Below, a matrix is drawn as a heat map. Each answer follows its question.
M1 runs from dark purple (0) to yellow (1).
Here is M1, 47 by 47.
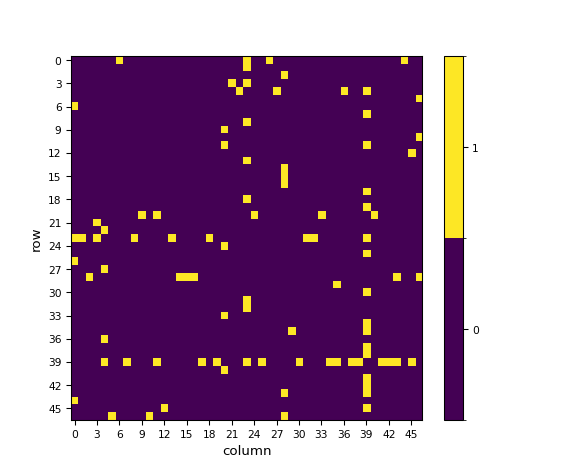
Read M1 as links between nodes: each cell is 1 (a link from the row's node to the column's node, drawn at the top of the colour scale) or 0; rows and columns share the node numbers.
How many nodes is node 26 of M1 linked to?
1
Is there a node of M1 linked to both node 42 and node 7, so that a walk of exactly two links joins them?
yes
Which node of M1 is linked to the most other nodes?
node 39
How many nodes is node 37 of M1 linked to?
1
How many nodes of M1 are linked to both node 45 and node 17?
1
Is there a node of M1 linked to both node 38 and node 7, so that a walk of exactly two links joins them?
yes
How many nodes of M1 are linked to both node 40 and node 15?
0
